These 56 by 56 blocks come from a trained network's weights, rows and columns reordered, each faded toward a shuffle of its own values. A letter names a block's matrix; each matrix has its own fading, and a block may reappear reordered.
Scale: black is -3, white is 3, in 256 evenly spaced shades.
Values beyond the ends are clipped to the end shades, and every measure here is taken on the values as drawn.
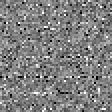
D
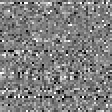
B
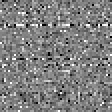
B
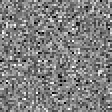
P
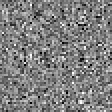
P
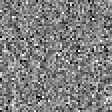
P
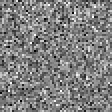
P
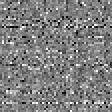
B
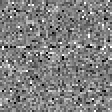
D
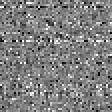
B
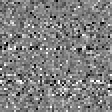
B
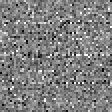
D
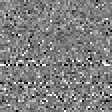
B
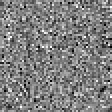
P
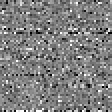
B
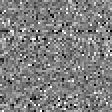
D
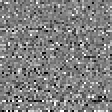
B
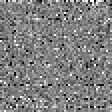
D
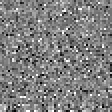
D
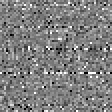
B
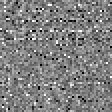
D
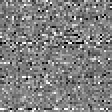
B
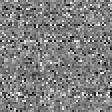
B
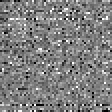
B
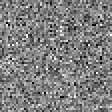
P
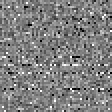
D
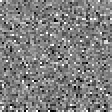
D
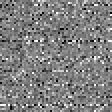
B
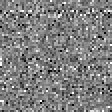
D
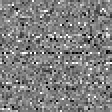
B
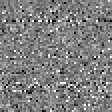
B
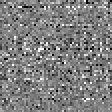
B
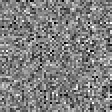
P
